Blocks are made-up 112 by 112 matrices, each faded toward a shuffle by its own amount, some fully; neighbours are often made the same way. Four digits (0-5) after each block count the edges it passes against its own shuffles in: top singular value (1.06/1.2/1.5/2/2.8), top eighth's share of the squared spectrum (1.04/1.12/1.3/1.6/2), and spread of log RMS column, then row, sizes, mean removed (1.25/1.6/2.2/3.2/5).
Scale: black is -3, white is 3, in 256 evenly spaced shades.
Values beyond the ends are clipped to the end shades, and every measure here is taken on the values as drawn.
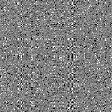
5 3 3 2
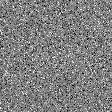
0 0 0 0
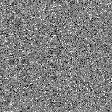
3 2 1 0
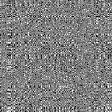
5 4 3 3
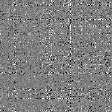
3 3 3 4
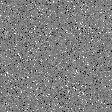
2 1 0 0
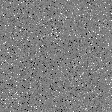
0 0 0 0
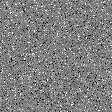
0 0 0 0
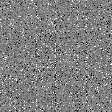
3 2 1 0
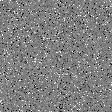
2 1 0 0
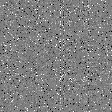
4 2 1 0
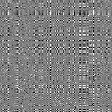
5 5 4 4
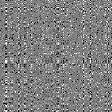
5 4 3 3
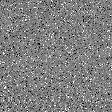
3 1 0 0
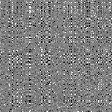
5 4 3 3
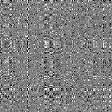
5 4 3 3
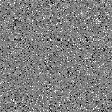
4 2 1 2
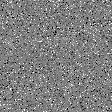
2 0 0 0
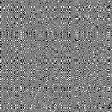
5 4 4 3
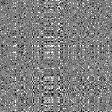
5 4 3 3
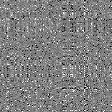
5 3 2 2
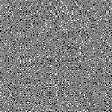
5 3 3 2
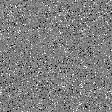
3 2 0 1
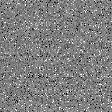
4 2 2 1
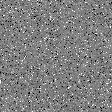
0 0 0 0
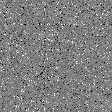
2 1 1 1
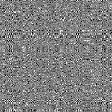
5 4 3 3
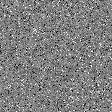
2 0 0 0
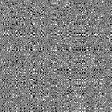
5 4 3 3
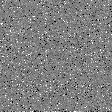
2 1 0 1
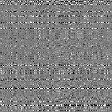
5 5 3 4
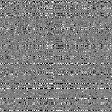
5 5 2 4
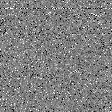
3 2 0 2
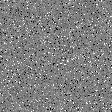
0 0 0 0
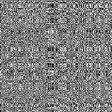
5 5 4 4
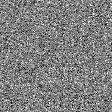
3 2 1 1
